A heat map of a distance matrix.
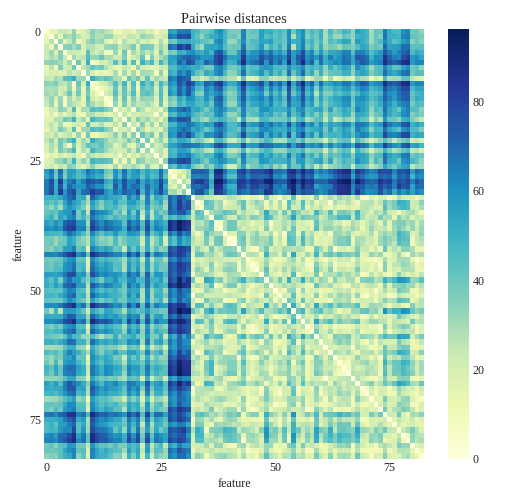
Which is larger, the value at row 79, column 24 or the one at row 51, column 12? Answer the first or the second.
the first
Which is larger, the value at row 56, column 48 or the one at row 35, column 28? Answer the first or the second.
the second
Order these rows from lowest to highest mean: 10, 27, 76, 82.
82, 76, 10, 27
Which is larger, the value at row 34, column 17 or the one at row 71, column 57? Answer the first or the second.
the first
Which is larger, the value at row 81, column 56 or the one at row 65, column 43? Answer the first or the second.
the second
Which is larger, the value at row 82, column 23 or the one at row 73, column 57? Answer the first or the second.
the first
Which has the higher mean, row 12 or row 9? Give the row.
12
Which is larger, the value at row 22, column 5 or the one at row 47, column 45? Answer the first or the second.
the second
